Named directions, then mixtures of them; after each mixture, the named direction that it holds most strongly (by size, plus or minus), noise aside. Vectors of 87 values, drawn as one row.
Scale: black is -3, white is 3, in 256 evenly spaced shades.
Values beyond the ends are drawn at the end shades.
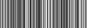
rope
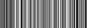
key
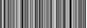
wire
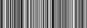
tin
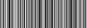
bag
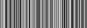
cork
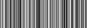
cork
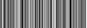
wire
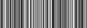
tin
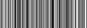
key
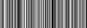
wire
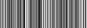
rope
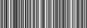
bag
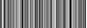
wire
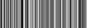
wire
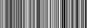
cork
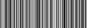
cork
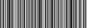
bag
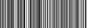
rope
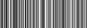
bag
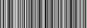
bag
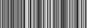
rope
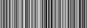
rope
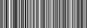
bag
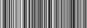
tin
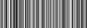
bag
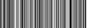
wire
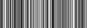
tin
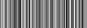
cork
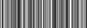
wire
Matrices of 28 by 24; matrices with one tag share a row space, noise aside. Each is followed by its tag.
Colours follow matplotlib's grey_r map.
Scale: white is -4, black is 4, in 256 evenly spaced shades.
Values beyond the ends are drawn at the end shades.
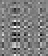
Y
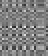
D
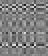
D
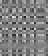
D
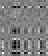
Y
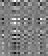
Y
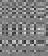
D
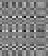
D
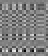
D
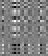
Y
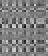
D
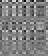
D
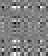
Y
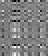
Y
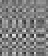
D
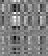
Y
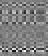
D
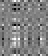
Y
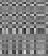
D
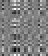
Y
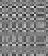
D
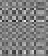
D
